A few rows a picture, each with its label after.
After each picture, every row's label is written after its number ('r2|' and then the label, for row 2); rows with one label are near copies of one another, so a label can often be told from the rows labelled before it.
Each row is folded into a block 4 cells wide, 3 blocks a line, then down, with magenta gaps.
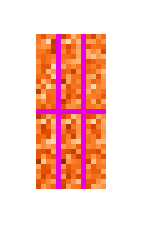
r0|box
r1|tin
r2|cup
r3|tin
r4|tin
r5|tin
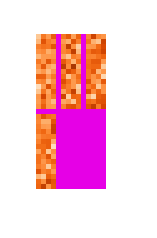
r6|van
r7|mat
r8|box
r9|box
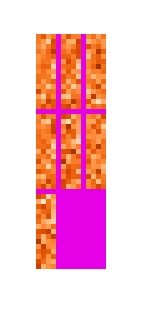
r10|box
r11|box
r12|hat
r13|box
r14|tin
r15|mat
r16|tin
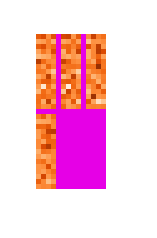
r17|cup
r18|cup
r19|hat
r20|hat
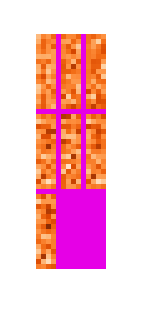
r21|van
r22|mat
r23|box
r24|hat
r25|cup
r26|hat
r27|hat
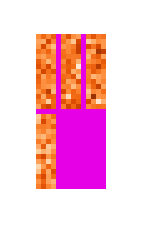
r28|mat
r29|box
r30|hat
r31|van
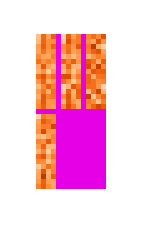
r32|van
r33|van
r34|mat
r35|van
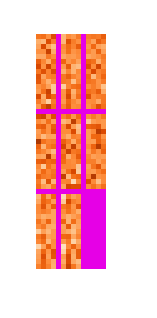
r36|mat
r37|van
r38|mat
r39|cup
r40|mat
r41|hat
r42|van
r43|van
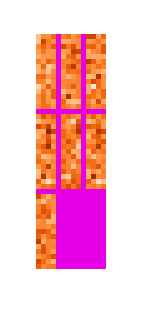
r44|van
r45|hat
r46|cup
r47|hat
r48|box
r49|hat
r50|tin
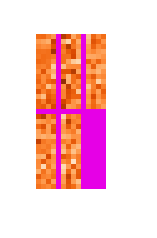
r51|box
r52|tin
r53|van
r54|cup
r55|van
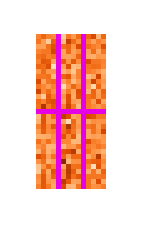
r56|box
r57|van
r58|cup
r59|van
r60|tin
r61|cup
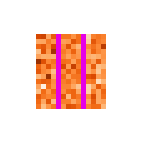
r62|cup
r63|mat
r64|van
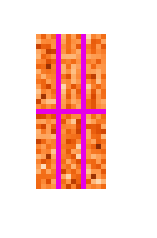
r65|hat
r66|van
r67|van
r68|cup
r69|box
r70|hat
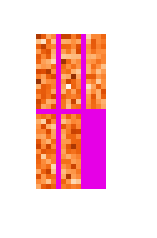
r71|tin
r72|cup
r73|van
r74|mat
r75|hat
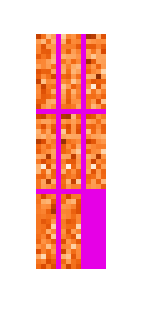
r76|tin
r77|van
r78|cup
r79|cup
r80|cup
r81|cup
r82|box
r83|box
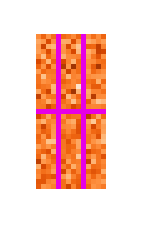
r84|mat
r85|mat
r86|hat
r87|tin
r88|box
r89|tin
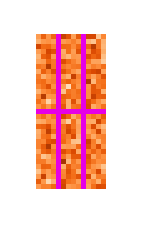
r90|hat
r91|cup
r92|tin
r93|hat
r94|tin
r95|mat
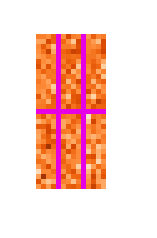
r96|mat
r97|box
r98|box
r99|hat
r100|mat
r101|van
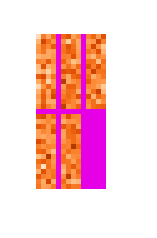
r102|van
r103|tin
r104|mat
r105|cup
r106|hat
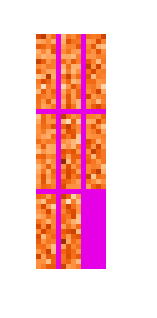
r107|cup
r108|van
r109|mat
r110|van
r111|tin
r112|mat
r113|mat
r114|tin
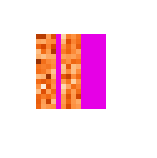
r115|cup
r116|van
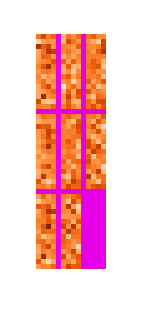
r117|hat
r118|van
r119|box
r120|hat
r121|box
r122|mat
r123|hat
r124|mat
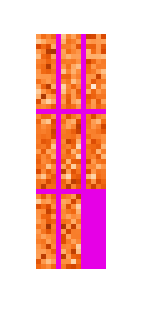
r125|hat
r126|van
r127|cup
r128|box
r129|box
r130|box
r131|hat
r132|mat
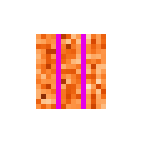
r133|hat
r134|tin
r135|van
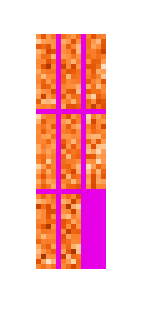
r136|hat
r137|mat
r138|box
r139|van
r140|mat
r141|van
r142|hat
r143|mat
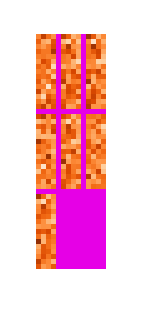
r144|box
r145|tin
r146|tin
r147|cup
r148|tin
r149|mat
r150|tin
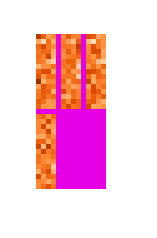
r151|tin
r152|box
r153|tin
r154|mat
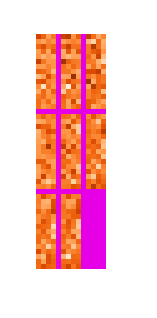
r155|cup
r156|cup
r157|tin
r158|hat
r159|mat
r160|box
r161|box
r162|box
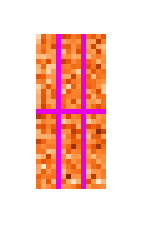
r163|van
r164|cup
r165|mat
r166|cup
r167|hat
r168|hat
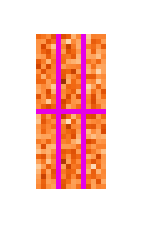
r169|mat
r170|tin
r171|van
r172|van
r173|tin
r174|cup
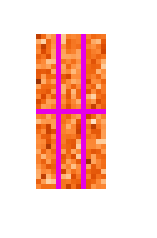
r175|tin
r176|van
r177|box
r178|hat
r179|box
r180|tin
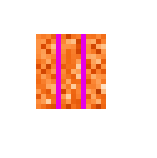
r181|mat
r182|box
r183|mat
